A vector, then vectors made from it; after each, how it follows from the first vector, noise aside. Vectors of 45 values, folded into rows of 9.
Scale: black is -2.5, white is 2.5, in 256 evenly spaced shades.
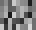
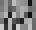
copied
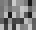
copied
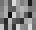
copied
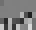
partly zeroed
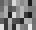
copied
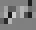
partly zeroed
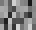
copied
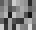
copied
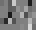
partly zeroed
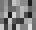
copied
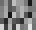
copied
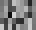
copied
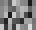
copied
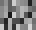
copied
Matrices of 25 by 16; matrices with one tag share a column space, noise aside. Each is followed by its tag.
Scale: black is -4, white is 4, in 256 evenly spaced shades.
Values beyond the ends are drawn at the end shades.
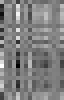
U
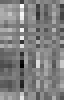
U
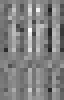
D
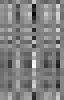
U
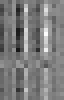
D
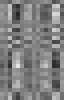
U
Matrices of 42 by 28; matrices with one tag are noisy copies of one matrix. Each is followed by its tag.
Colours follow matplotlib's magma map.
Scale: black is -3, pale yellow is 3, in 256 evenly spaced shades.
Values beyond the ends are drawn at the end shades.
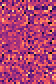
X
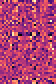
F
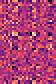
F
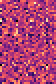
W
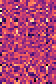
W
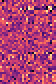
X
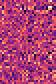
X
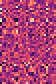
W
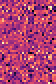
X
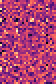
W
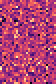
W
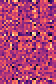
F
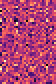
W
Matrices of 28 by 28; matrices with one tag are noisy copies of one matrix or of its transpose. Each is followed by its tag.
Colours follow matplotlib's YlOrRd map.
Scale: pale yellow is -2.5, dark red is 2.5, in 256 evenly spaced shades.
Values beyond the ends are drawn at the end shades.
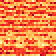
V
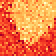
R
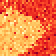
R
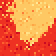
R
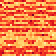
V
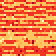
V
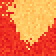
R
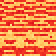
V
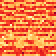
V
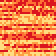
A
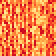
V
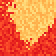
R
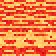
V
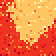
R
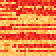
A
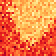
R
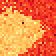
R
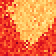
R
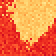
R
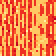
V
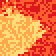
R
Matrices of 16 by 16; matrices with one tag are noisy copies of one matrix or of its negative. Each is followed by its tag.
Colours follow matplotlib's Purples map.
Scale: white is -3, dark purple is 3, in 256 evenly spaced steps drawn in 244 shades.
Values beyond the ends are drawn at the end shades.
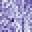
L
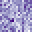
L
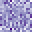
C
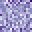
C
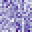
L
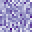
C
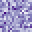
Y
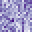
L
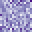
C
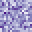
Y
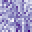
L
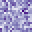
Y
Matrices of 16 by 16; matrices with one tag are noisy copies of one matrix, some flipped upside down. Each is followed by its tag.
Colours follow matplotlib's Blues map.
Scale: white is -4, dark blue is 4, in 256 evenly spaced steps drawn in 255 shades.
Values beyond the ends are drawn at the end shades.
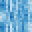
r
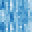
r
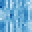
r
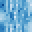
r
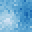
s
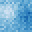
s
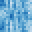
r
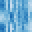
r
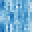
r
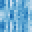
r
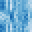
r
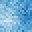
s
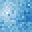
s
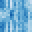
r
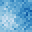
s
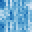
r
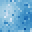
s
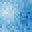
s
